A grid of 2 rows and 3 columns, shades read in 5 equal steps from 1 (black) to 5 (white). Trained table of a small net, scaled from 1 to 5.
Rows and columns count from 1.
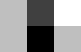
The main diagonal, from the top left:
4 1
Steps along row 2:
down up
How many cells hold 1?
1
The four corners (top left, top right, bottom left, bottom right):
4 5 4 4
